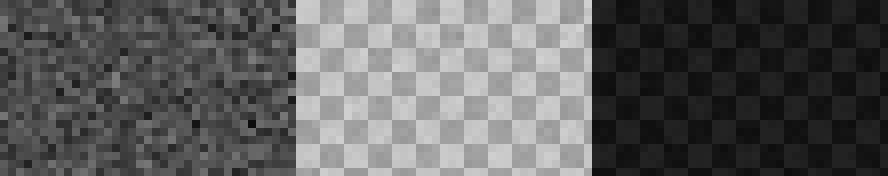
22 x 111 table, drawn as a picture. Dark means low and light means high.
The table splits into one row of 3 panels. Panel 1,1: low, fine-grained. Panel 1,2: high, checkered. Panel 1,3: very low, checkered, faint in contrast.
